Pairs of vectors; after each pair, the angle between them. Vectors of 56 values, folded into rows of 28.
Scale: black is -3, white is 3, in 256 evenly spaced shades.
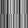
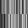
partly aligned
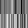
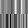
nearly opposite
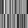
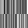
nearly opposite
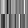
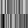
partly aligned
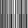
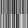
nearly opposite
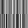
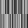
partly opposed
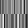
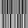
partly opposed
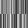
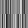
partly opposed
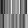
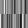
orthogonal
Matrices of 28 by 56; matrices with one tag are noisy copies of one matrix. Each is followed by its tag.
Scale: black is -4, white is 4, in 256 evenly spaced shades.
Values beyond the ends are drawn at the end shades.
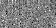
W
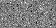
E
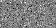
E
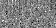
W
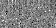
W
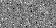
E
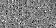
W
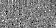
W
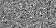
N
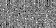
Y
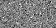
N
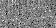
W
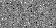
E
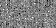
Y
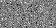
E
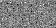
E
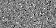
N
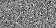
N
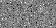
E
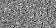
N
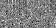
W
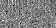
W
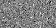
N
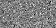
N
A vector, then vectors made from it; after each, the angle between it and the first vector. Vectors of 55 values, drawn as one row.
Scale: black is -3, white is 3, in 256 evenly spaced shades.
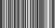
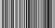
nearly opposite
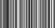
partly opposed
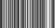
nearly parallel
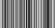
nearly opposite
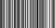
nearly parallel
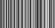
partly aligned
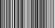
partly aligned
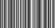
orthogonal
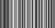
orthogonal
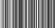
partly opposed
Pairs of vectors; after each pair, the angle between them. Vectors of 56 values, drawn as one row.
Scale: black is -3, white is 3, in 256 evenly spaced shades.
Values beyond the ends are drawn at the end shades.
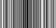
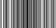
nearly parallel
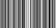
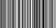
partly aligned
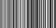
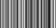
orthogonal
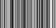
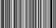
nearly opposite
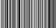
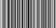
orthogonal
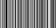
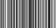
nearly opposite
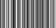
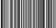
orthogonal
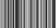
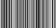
orthogonal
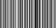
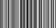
orthogonal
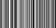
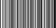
orthogonal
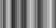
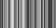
partly opposed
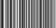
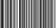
nearly parallel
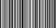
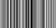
partly opposed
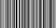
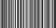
nearly opposite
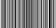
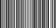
nearly opposite
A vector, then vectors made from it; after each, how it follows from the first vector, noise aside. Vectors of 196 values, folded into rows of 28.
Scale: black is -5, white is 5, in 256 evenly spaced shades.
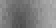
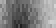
scaled up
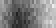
scaled up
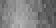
negated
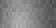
negated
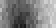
scaled up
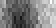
scaled up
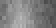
negated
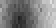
scaled up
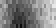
scaled up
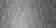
negated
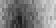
scaled up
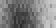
scaled up
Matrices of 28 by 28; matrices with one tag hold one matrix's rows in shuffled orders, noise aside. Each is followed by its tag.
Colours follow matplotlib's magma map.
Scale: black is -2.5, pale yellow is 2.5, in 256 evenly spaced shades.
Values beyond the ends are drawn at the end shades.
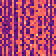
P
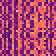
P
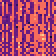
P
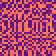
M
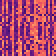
P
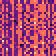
P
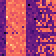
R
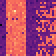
R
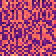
M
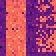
R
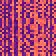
P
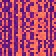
P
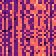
P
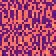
M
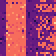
R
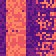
R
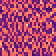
M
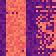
R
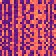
P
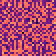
M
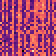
P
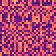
M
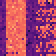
R
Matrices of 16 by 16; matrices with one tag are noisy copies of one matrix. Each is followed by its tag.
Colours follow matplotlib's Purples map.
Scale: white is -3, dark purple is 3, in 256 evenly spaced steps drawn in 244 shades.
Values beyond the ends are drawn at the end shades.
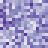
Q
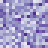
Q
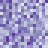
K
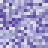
Q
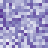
Q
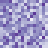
K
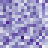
K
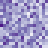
K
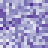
Q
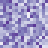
K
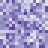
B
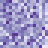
K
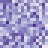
K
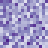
K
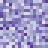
Q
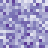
B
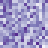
K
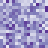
B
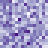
K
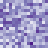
Q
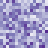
B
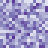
B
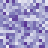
B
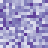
Q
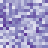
Q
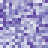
Q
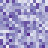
B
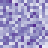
K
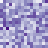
Q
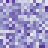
B
